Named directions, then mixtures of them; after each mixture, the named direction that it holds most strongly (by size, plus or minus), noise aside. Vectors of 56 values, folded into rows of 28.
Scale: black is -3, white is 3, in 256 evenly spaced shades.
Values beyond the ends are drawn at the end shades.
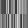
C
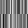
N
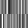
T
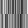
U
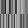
C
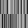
T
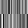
N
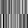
N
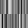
T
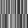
N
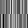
N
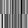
T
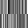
T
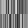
C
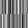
T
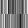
U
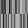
C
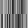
U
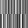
C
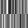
T
